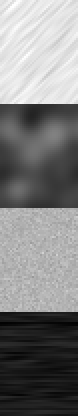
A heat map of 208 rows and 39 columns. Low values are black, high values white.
It is made of 4 by 1 panels. Panel 1,1: very high, slanting up to the right, faint in contrast. Panel 2,1: low, smooth. Panel 3,1: high, fine-grained, faint in contrast. Panel 4,1: very low, streaked across, faint in contrast.
